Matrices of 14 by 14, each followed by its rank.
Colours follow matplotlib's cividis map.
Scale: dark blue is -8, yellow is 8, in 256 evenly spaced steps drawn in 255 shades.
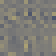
three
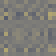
two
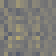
two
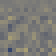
three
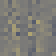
three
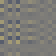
one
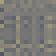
two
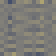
two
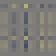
one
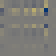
one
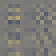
two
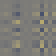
one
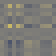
one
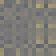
two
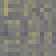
three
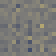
three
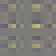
one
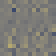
three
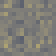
three
